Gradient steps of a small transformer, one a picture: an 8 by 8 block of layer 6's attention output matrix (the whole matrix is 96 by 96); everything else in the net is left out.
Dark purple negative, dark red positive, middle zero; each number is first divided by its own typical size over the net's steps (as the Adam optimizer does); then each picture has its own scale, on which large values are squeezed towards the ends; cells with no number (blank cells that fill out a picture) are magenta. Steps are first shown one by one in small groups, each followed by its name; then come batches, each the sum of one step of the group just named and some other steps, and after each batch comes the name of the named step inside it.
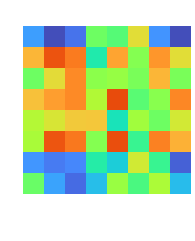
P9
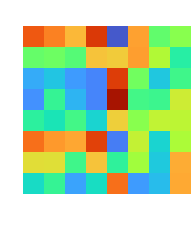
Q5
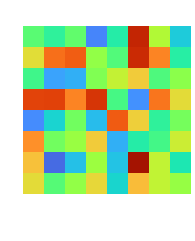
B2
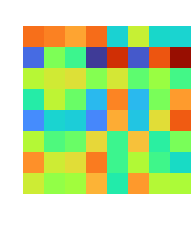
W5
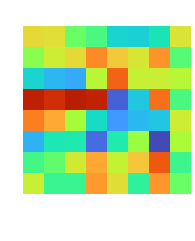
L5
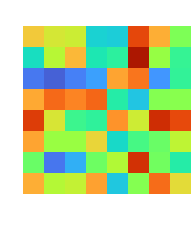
B2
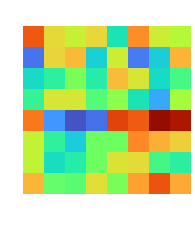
W5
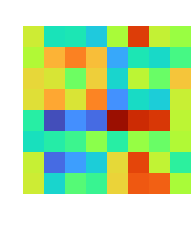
B2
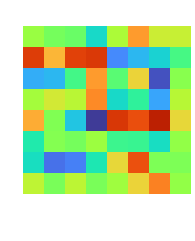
B2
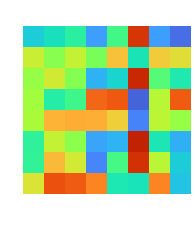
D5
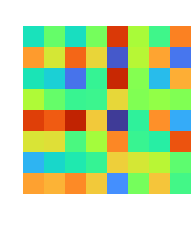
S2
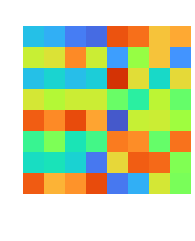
S2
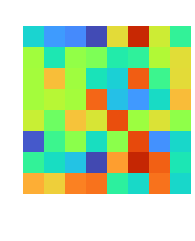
D5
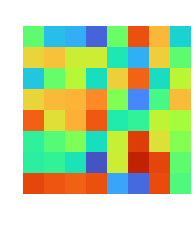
D5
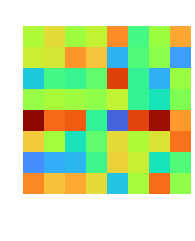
S2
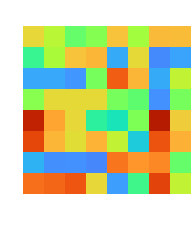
S2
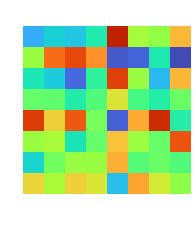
S2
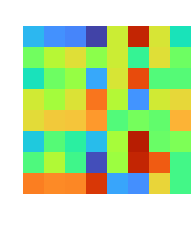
D5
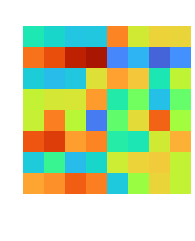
S2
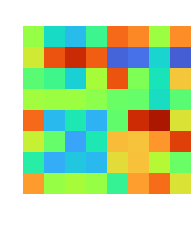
S2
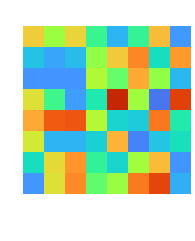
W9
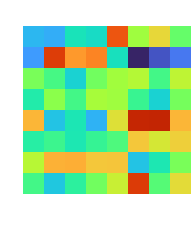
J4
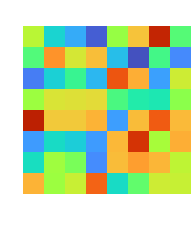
J4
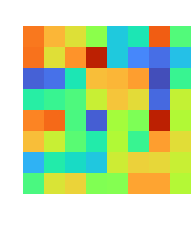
W9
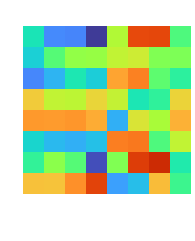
W9
